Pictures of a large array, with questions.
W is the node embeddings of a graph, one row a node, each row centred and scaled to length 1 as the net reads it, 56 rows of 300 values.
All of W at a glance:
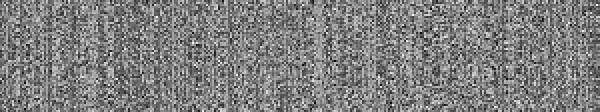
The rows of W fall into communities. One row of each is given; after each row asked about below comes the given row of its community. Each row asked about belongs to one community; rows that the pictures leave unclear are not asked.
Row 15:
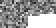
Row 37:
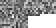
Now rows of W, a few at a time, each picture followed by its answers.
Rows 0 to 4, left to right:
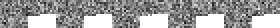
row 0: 37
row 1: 37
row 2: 15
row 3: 37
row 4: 37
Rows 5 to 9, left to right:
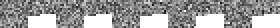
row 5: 37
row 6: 37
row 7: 37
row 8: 15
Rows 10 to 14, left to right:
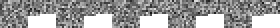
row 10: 15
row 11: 37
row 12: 15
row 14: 15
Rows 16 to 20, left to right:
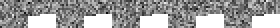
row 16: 37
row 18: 37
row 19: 15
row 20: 37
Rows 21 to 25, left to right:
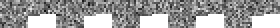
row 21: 37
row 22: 15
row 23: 37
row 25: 15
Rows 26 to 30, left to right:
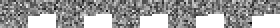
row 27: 15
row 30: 15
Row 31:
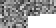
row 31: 15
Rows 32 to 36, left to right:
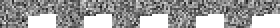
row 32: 15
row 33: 37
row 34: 37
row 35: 37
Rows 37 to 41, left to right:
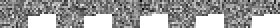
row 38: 37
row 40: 37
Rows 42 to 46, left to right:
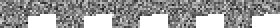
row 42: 37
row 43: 15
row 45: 37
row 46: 37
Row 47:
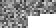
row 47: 15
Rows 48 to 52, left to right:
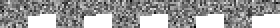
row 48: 15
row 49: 37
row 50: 15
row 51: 15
